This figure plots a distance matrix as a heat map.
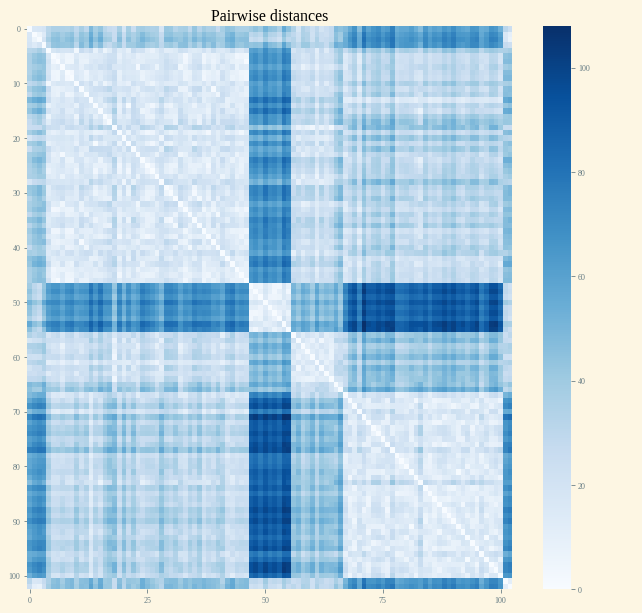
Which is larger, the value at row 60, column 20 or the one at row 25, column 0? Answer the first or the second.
the second
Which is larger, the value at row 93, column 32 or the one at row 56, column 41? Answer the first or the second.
the first
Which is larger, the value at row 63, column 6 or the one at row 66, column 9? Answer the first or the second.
the second
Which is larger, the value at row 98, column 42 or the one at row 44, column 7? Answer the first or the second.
the first
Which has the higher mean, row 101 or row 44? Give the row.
101
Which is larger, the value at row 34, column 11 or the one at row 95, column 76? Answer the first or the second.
the first
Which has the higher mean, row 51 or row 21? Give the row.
51
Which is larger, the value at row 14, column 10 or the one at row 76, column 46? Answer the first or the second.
the second
